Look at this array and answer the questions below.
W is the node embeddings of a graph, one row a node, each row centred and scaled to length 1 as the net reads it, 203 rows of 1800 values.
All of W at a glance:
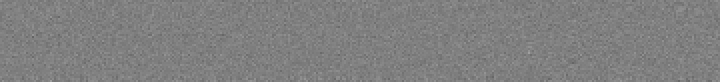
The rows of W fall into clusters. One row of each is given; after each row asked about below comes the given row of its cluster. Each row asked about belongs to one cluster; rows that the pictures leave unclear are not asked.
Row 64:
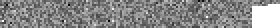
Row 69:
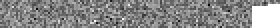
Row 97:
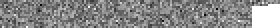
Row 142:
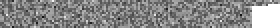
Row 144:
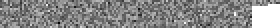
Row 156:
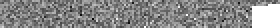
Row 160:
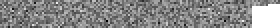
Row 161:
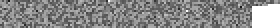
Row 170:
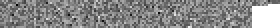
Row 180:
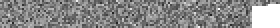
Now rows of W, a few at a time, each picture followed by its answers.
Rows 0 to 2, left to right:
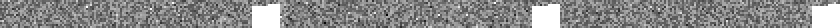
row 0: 64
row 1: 156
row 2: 160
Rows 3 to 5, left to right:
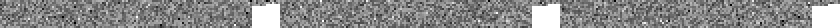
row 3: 144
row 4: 64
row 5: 97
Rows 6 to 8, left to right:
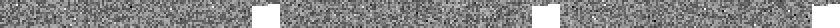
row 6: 170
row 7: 160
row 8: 69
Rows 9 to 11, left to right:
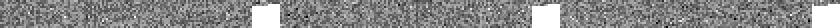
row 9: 170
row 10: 160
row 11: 69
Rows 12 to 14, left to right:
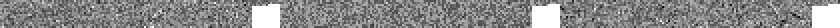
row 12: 156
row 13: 180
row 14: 97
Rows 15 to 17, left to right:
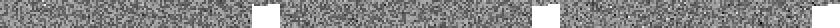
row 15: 69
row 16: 144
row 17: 69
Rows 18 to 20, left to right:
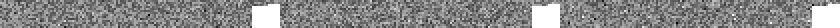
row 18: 161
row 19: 64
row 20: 69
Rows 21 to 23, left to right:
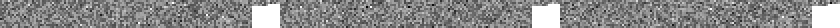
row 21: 64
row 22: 64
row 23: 64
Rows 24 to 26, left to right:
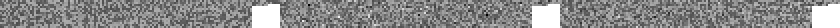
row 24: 170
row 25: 64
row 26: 142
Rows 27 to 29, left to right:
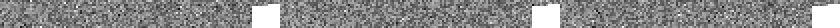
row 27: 161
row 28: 69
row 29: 161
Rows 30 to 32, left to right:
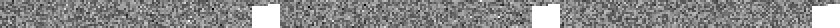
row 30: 97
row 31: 142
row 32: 161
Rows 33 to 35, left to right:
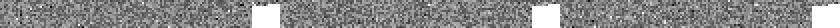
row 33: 69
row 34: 156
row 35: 142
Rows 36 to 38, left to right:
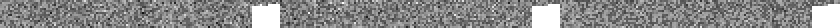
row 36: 156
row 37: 170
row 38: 161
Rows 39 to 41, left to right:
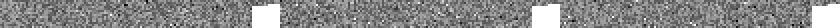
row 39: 161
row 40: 170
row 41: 180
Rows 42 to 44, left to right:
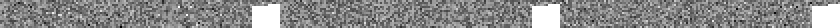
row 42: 156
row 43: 156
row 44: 142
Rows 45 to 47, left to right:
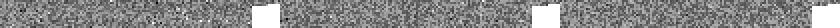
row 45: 161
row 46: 160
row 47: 69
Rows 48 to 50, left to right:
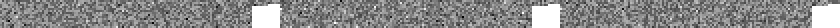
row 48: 161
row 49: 97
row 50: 170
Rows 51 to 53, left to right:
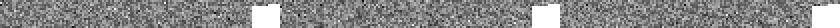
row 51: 142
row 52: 97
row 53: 69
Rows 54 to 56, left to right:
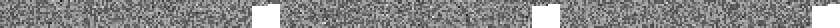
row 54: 170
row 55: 156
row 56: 180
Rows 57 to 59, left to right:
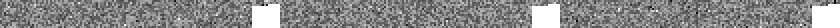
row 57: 144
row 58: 160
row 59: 160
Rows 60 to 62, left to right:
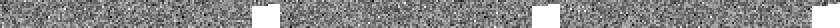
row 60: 97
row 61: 170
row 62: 69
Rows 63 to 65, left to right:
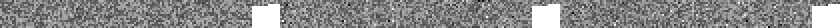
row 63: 97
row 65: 156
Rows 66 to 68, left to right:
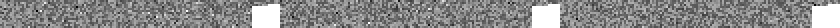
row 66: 161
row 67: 170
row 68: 69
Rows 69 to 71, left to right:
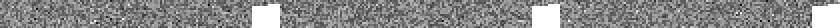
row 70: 97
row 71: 161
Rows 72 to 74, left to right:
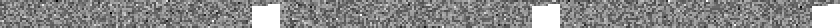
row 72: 64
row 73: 156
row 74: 161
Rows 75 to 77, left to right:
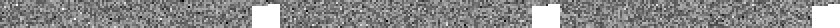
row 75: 170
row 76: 160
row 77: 97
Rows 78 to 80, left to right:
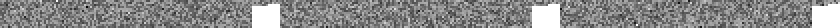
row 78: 64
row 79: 142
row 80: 144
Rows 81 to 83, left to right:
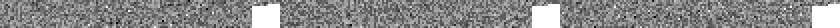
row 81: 69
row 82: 170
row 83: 142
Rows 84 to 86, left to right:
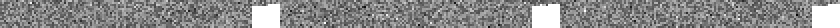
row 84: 64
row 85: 156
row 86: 64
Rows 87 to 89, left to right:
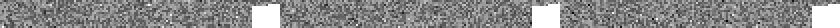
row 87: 156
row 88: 144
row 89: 156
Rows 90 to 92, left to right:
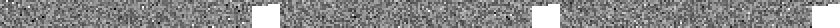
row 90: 142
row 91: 142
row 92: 142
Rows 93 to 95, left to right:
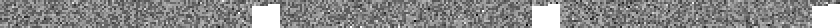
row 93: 160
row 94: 144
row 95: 156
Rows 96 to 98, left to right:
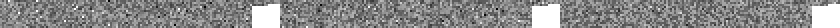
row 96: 161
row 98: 160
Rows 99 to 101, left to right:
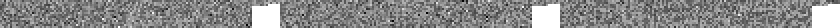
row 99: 144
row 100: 64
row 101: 170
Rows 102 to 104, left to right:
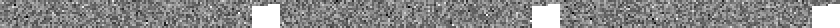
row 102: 160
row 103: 64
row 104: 156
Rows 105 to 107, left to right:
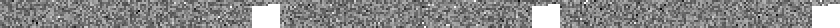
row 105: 142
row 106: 156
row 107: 144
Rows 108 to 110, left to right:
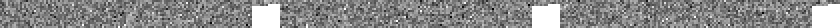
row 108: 144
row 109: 97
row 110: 170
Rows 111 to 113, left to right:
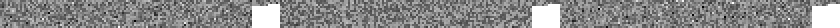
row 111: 144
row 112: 170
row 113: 180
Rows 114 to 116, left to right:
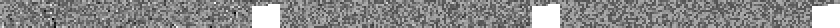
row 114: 156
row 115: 180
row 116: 161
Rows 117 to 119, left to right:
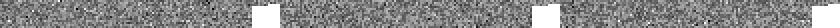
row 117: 97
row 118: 144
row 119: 97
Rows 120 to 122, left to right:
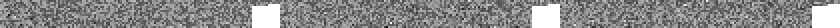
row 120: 156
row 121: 69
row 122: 161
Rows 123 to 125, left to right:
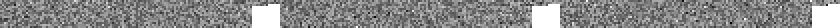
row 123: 160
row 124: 142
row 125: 144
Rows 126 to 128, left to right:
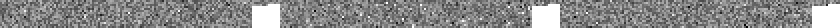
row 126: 64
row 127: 180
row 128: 160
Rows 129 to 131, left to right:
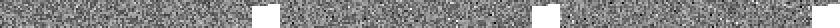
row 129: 97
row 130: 180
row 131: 180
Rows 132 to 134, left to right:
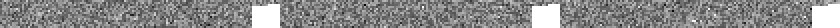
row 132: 144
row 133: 142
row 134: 144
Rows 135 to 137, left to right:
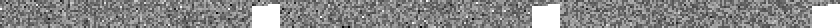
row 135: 170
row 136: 161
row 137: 69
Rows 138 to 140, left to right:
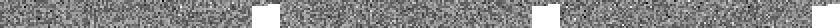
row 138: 170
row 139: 69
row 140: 64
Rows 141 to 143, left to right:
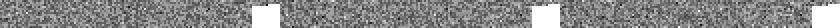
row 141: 160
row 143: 142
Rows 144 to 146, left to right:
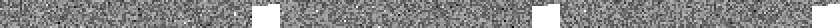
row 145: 161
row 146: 64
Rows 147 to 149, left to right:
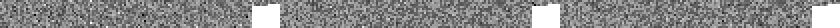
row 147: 69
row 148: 69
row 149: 69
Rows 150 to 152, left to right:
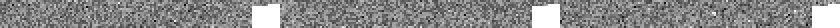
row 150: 64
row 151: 161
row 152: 144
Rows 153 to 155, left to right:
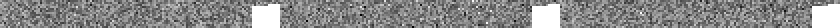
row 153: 156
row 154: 180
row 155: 161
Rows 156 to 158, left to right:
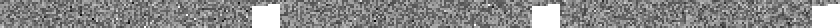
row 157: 69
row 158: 144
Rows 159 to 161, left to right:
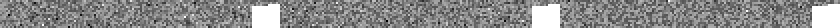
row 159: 156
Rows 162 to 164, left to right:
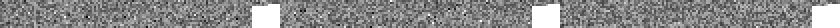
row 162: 170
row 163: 161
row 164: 170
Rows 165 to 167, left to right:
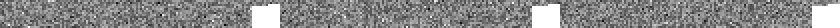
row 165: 142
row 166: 170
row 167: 64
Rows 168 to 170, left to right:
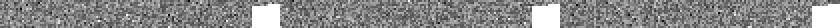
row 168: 69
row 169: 142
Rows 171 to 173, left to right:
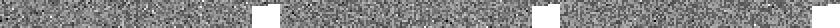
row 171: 160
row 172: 156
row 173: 69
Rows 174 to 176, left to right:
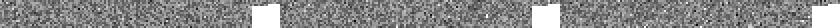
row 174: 160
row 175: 64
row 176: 97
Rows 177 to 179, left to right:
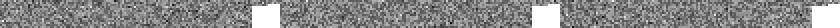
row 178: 144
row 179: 142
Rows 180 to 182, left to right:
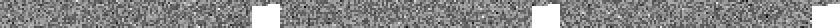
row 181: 170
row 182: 64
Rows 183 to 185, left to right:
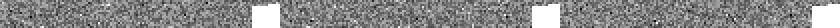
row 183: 156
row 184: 142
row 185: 69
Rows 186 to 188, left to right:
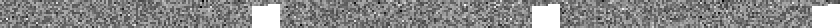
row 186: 160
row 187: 156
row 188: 170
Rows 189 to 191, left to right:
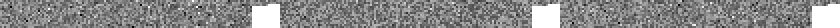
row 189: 180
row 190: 64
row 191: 180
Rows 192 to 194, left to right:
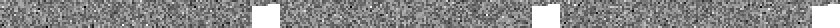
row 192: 180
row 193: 64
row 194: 160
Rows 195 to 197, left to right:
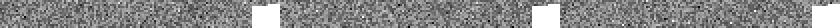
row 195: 64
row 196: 161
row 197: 64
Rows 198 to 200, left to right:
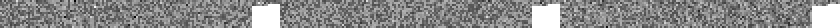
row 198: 170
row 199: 64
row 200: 180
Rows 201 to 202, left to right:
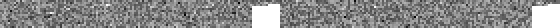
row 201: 156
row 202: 170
